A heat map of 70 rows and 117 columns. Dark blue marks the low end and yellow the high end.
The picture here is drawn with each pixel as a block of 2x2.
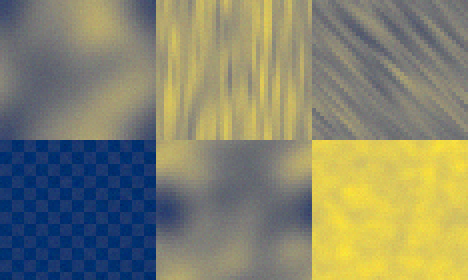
It is made of 2 by 3 panels. Panel 1,1: middling, smooth, strong in contrast. Panel 1,2: high, streaked downward. Panel 1,3: middling, slanting down to the right. Panel 2,1: very low, checkered, faint in contrast. Panel 2,2: middling, smooth, strong in contrast. Panel 2,3: very high, blotchy, faint in contrast.
